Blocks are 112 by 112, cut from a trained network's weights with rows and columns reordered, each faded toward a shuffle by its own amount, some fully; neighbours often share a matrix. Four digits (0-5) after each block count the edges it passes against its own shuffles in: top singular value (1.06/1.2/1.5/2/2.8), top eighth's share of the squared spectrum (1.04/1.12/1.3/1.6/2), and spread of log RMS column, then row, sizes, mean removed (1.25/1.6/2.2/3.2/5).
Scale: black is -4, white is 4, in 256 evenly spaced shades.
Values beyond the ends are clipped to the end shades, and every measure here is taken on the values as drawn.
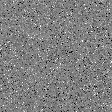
0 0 0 0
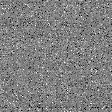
2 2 2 0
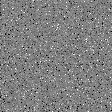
0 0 0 0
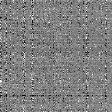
3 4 4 2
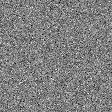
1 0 0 0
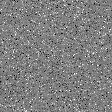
0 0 0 0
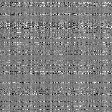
4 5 1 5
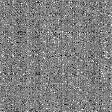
3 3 0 3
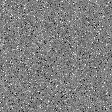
0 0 0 0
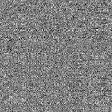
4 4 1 3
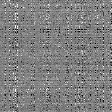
4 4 4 2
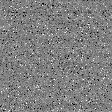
1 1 1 0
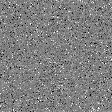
1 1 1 0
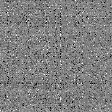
2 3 3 1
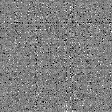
2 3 3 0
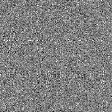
3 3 2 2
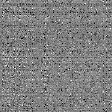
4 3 3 1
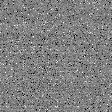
2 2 1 0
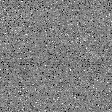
2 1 1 0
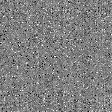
2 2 0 2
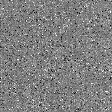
2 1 0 1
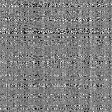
4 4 1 4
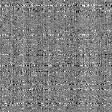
3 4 0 4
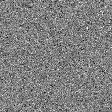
2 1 0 0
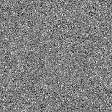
2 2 1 1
